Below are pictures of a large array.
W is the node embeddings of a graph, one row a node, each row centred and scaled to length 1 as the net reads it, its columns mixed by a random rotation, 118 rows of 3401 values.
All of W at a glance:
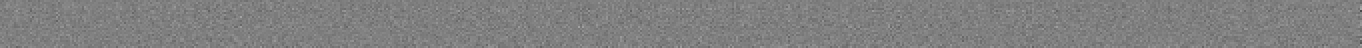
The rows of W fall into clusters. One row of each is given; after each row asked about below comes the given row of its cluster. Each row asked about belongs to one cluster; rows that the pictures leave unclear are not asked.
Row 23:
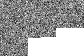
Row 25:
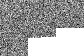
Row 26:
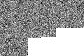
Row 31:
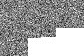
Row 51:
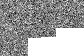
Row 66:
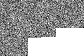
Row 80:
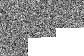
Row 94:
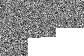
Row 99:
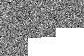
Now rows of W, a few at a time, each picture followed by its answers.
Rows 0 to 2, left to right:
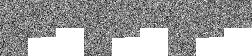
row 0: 25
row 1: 23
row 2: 80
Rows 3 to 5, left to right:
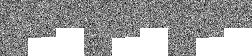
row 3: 66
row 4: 26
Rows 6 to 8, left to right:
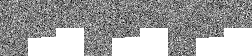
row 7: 51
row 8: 31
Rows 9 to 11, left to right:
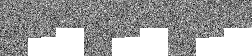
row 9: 99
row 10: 25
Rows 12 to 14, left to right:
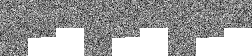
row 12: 31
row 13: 80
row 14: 23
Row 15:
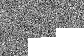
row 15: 31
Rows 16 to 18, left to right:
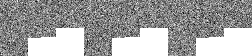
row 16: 80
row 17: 25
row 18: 51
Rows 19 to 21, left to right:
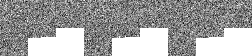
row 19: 25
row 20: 25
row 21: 23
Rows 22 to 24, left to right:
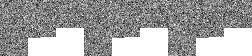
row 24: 51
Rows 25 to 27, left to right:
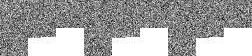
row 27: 99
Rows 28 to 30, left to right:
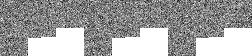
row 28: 26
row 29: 26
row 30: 23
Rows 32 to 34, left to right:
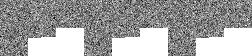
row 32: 99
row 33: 80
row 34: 23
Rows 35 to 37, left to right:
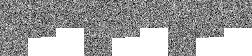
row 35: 51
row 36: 26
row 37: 25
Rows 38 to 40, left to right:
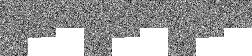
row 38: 94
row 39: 80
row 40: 80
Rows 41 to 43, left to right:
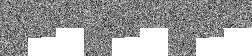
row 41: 99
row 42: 31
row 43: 80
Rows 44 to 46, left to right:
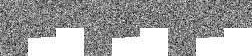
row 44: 80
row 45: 51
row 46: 80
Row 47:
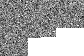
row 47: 23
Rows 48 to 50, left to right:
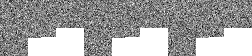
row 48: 23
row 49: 99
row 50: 25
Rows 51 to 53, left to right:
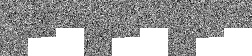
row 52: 25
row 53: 23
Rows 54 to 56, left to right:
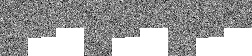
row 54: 26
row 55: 80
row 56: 51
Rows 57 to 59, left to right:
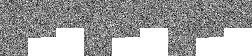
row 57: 23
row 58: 66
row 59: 51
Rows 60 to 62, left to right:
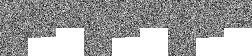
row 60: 25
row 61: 66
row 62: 23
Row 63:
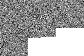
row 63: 25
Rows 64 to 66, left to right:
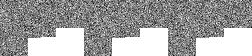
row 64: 31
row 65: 66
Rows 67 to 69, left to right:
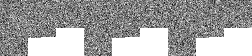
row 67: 66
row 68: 94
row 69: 80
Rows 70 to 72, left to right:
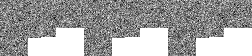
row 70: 99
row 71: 23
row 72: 99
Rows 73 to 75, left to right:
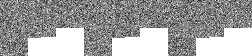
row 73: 80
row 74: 51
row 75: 26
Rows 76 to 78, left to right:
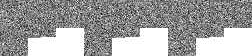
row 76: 31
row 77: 25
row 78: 51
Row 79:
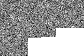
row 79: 66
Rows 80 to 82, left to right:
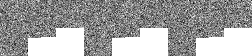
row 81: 66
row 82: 23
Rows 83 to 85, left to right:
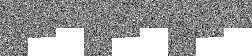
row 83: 94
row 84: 31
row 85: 25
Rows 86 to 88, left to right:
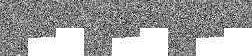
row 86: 66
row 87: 51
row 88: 25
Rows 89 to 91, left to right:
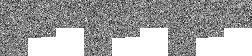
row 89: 66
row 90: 26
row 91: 23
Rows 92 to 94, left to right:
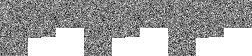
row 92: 99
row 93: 99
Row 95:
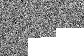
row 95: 23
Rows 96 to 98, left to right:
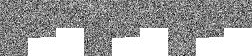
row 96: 23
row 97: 25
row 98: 94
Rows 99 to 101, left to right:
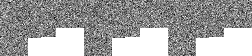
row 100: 26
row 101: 94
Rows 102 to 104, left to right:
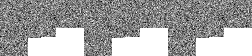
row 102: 99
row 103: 31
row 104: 99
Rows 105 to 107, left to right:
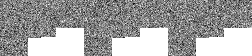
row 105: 99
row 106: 26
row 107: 80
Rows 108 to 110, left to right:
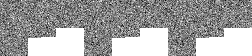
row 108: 66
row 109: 80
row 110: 80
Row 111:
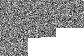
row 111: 94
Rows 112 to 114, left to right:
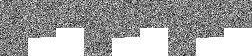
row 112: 23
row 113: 80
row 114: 94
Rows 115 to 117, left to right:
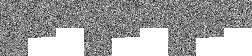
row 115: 66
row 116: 31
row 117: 94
